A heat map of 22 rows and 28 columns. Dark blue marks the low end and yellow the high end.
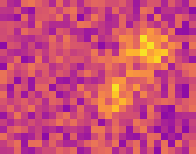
Stripes: none. Slope: none. Odd rows or columns: none. Bumps: two.
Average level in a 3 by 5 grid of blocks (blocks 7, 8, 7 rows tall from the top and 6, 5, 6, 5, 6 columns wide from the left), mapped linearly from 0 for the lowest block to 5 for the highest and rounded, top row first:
1 2 1 3 1 / 1 1 3 5 2 / 1 1 2 1 0
